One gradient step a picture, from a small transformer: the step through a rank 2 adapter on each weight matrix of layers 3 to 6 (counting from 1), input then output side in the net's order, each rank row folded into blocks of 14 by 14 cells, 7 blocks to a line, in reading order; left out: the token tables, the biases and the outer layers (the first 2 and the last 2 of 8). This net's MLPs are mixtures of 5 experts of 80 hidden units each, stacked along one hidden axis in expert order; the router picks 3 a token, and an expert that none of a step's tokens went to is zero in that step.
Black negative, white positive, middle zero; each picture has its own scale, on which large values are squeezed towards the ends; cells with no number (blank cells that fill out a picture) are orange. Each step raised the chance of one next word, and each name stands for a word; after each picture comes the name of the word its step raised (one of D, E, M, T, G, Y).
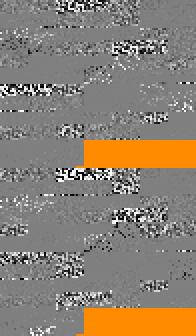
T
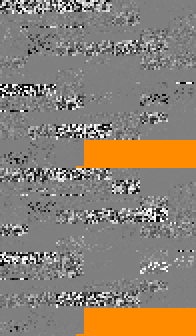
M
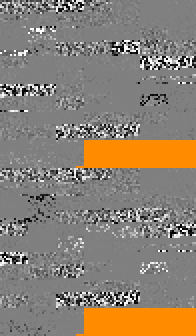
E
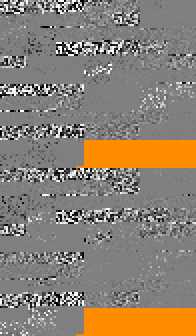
T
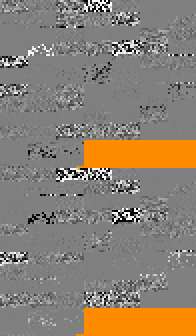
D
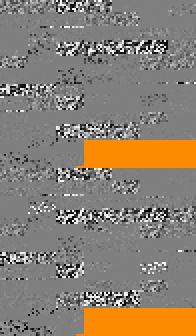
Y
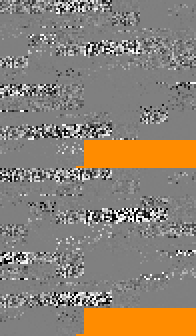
E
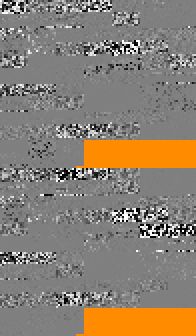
D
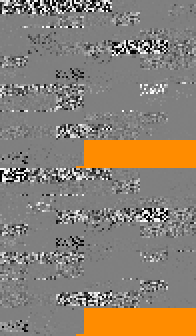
Y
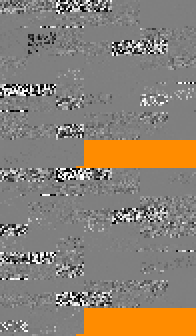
T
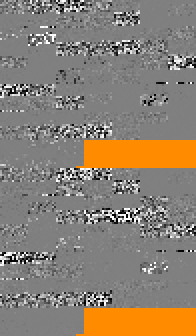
E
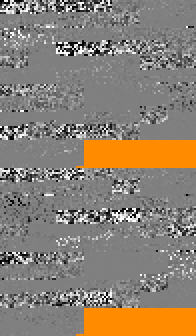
E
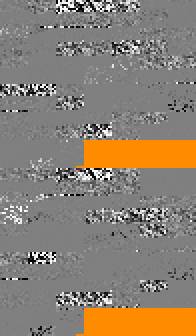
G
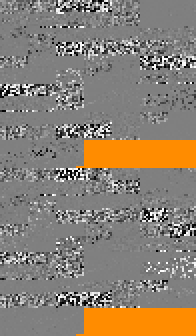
M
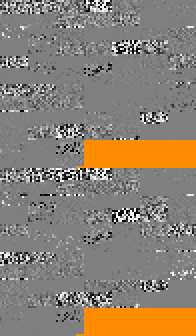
D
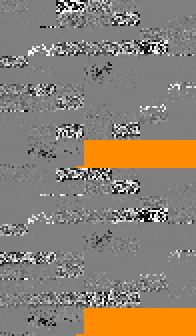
Y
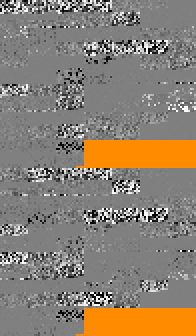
Y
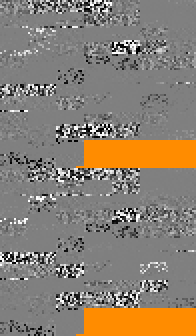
D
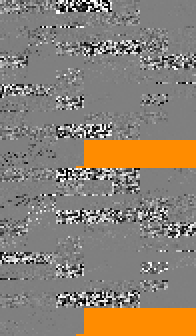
M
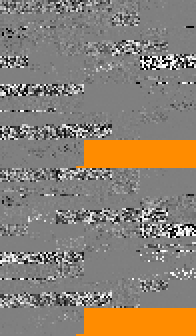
M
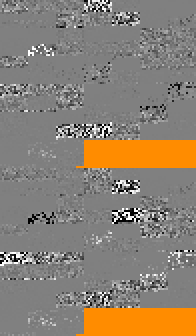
E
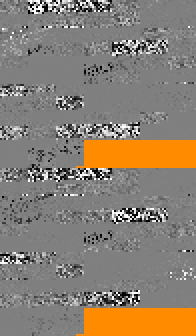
D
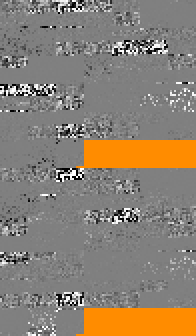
T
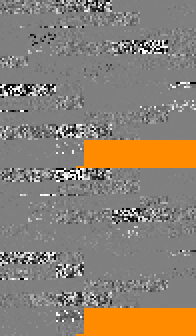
T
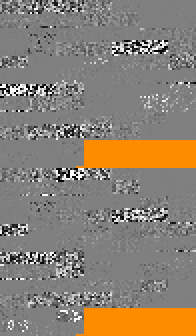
T
